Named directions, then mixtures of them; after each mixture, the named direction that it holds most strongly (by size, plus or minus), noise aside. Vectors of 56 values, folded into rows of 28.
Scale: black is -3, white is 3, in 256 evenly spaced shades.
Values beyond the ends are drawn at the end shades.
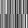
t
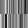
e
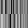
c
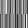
t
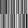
t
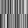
e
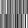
t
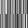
t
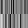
c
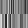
e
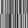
t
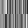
t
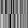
c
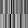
c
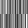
t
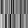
c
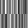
c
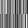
t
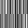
t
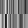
e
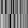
c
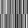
t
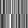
c
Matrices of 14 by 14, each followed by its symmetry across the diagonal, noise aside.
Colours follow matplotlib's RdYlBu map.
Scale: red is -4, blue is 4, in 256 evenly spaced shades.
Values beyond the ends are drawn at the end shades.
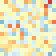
neither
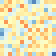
symmetric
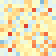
symmetric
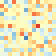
antisymmetric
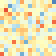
antisymmetric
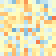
neither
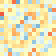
symmetric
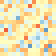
symmetric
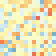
antisymmetric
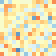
symmetric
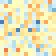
neither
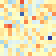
neither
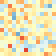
neither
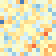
symmetric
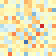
antisymmetric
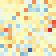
antisymmetric
